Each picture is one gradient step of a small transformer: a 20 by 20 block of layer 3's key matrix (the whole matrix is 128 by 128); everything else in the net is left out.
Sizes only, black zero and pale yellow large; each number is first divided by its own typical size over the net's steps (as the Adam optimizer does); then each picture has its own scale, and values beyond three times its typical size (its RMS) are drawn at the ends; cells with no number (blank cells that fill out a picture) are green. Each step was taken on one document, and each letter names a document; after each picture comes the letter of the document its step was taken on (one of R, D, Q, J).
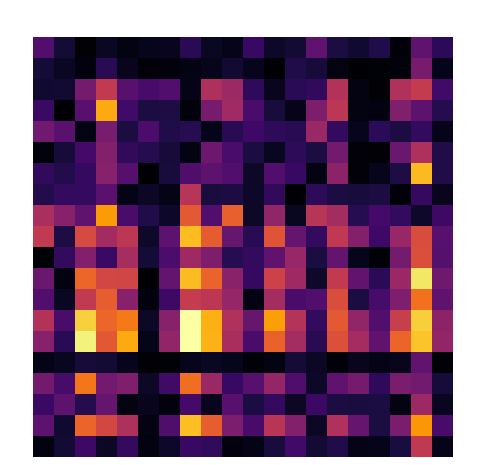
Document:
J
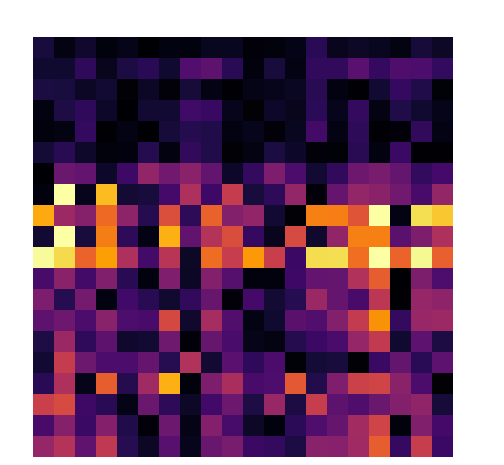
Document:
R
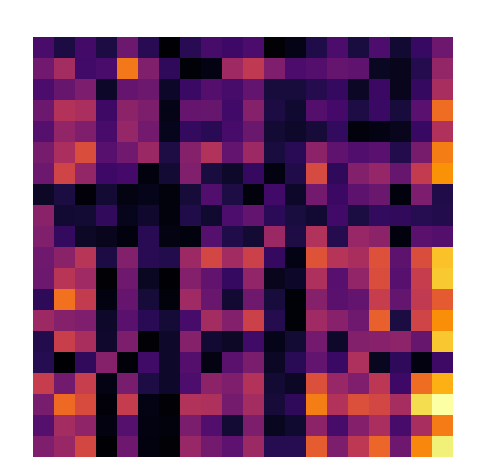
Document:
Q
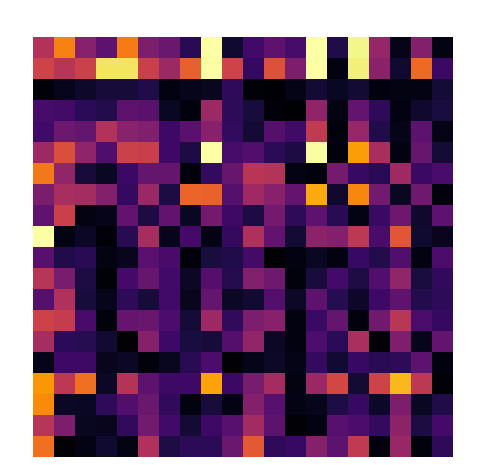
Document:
Q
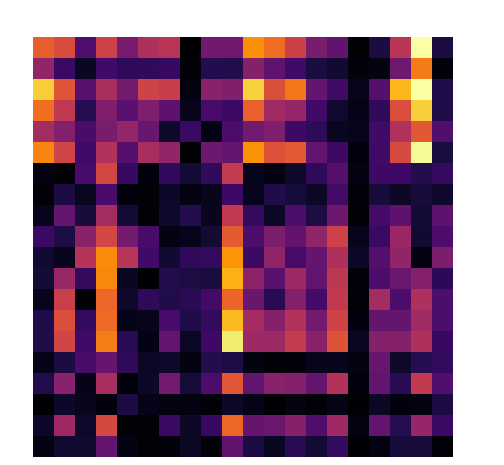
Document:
J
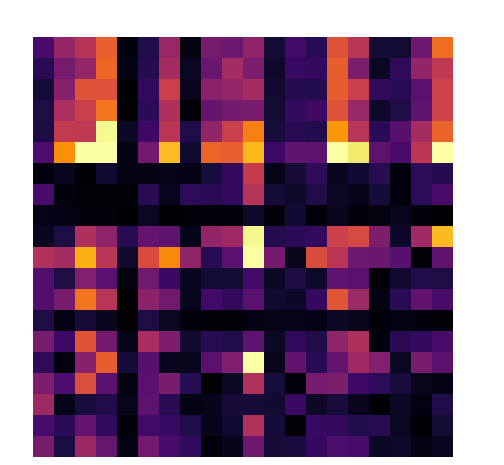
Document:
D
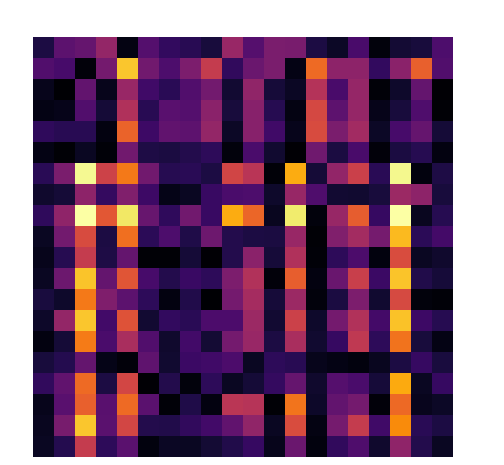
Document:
R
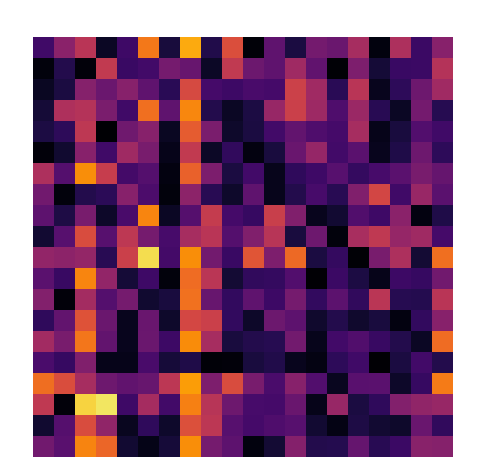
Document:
R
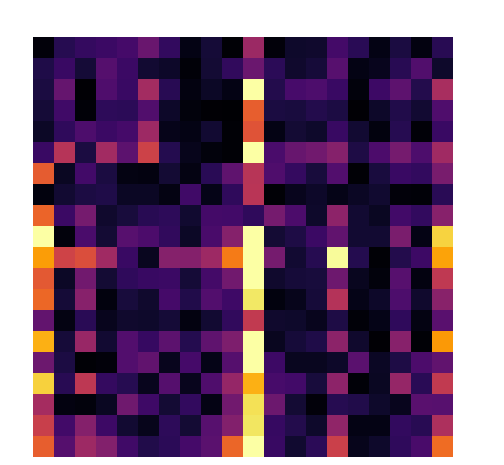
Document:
D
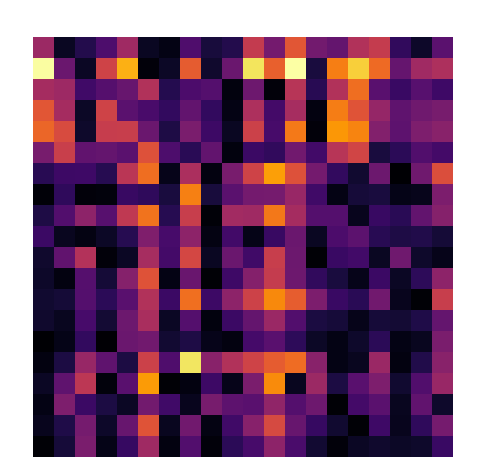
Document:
R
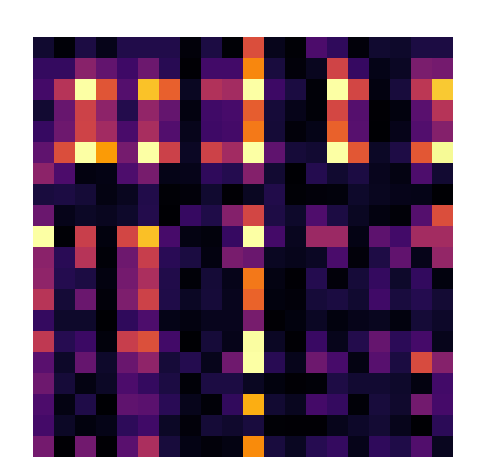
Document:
D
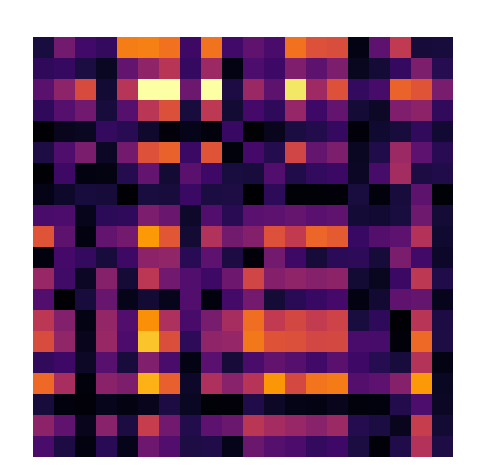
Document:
J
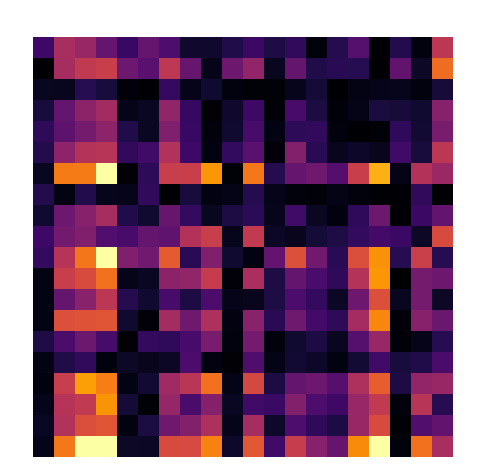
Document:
Q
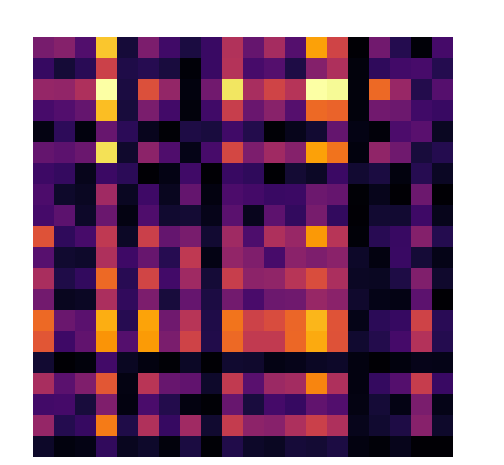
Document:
J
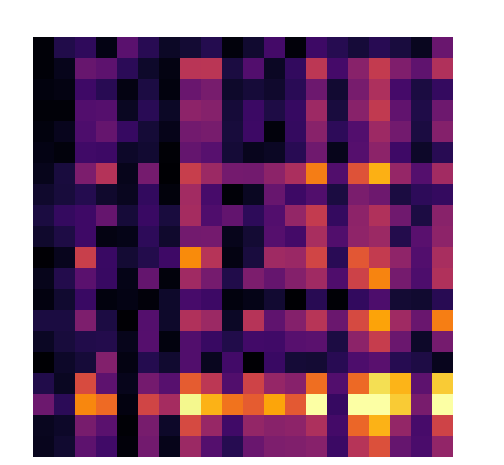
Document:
R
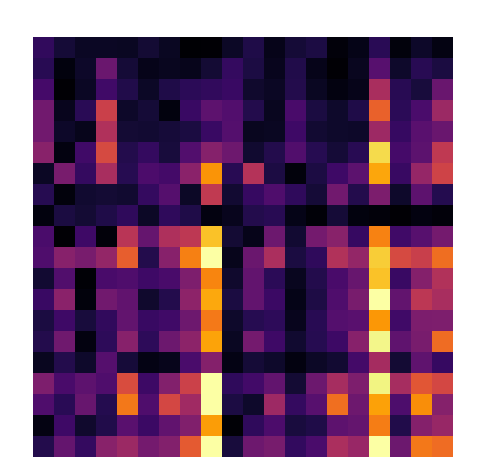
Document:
Q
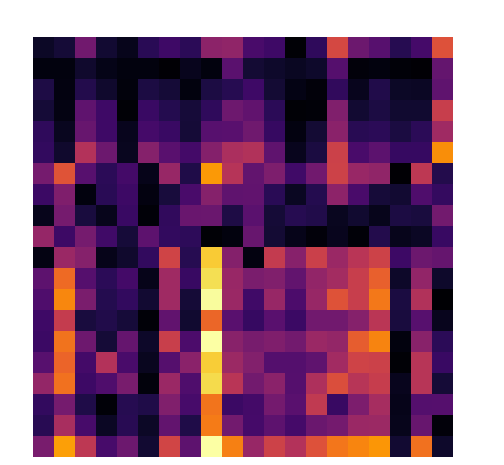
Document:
Q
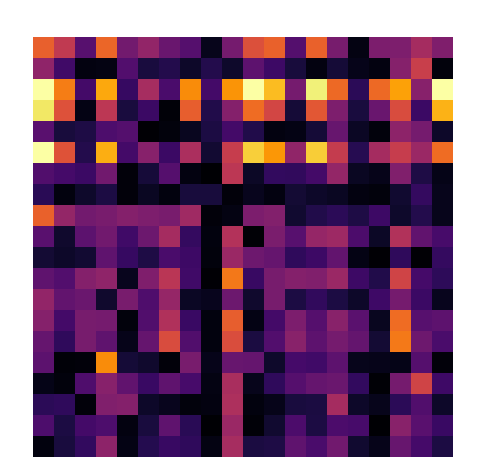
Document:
J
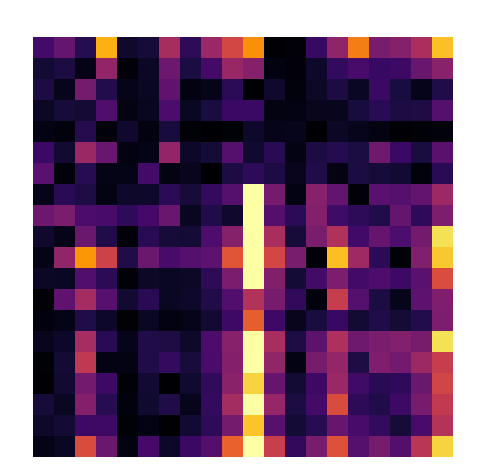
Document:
D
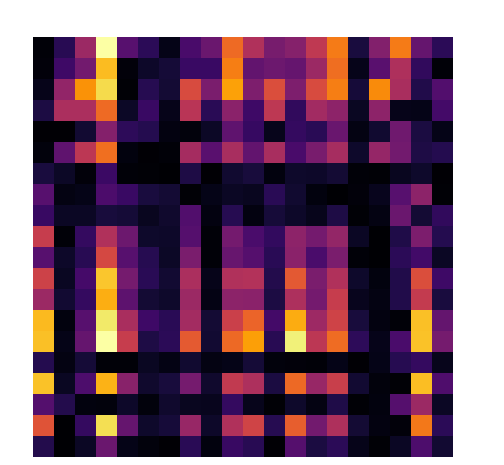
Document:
J
